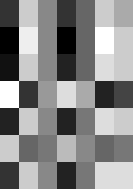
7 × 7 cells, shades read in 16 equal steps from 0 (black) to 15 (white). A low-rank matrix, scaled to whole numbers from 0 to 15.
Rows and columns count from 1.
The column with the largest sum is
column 6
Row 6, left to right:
12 6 7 11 8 6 7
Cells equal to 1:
1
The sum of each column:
36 71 56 33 50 74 70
